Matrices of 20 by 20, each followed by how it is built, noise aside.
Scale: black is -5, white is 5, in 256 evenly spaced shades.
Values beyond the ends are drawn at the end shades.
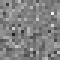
noise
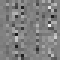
uneven columns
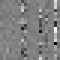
uneven columns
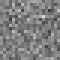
noise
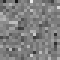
noise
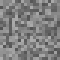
noise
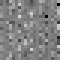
uneven columns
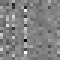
uneven columns
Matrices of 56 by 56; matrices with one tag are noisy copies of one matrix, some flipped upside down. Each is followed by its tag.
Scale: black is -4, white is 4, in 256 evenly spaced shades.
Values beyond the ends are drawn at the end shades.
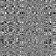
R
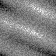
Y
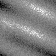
Y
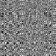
R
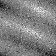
Y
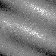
Y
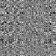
R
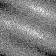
Y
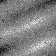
Y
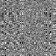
R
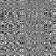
R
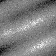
Y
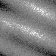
Y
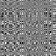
R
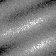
Y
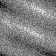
Y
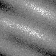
Y
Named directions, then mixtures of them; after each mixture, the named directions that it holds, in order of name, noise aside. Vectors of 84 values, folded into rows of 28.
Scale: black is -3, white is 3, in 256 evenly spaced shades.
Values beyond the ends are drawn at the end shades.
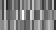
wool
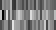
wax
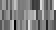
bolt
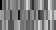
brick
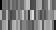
brick, wax, wool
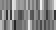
bolt, wax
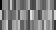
brick, wax, wool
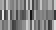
wax, wool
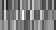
wool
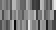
bolt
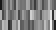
brick, wax, wool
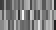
brick, wool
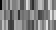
brick
